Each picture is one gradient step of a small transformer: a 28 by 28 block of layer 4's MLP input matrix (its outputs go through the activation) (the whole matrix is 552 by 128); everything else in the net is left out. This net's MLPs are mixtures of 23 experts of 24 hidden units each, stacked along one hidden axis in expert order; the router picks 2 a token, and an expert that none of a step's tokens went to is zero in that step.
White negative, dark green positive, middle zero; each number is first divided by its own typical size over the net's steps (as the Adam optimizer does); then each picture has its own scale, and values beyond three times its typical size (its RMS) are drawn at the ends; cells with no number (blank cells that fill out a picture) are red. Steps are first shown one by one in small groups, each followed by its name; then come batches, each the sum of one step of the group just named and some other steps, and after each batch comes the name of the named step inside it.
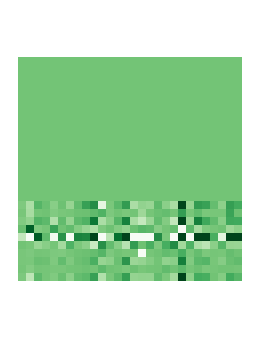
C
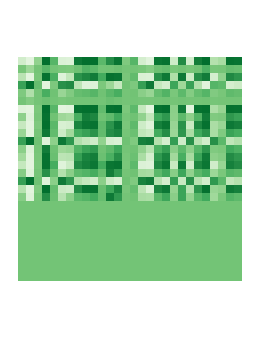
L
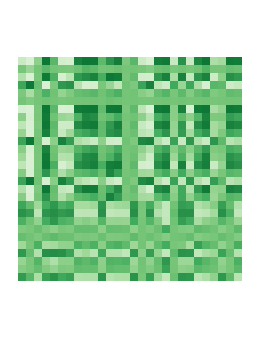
L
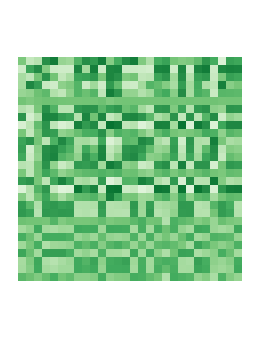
L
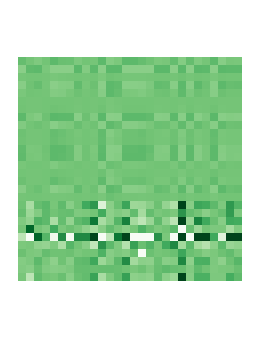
C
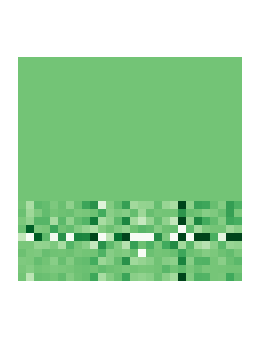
C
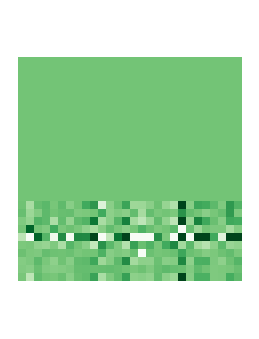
C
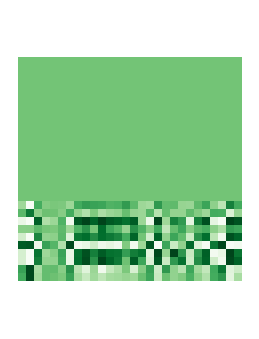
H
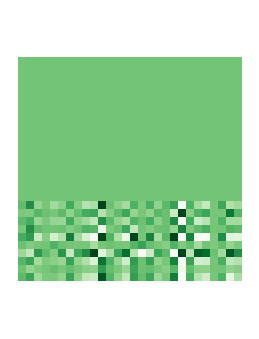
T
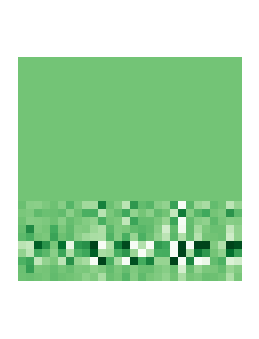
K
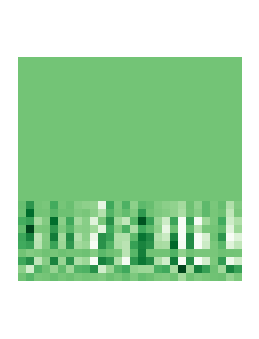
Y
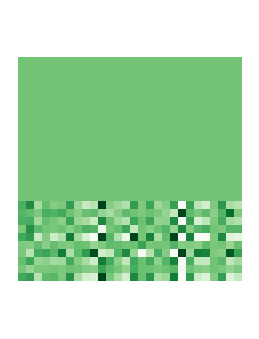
T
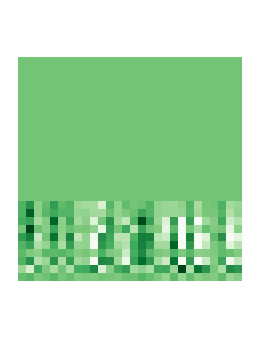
Y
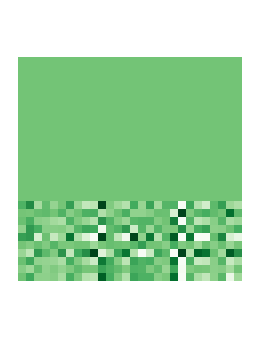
T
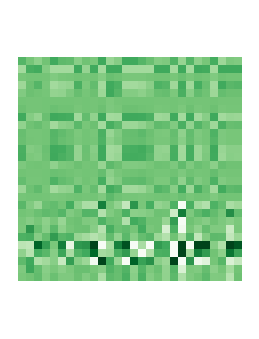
K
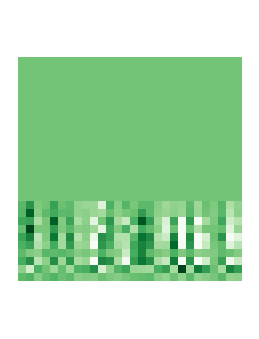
Y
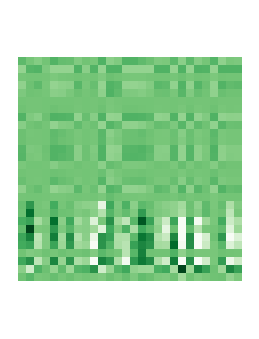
Y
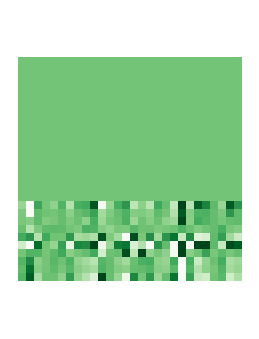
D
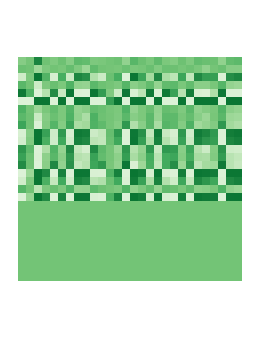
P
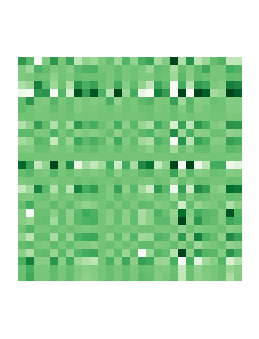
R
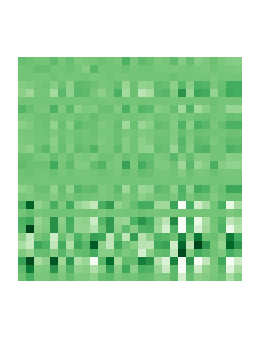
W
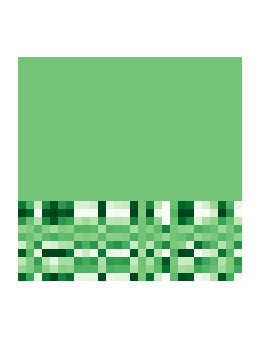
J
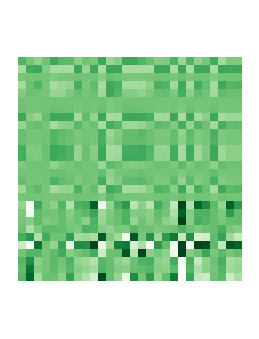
D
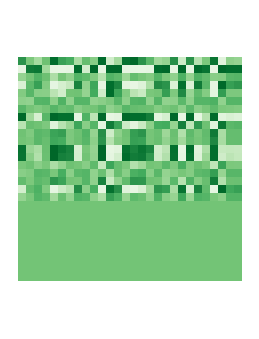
P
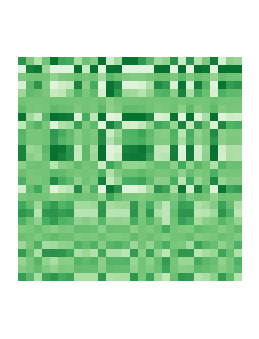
J
